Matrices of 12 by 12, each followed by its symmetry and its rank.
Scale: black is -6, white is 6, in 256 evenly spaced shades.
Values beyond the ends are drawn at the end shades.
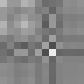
symmetric, rank two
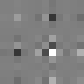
symmetric, rank one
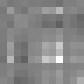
symmetric, rank two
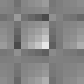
symmetric, rank one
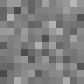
antisymmetric, full rank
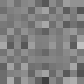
antisymmetric, rank two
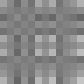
symmetric, rank one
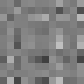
antisymmetric, rank two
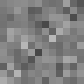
antisymmetric, full rank
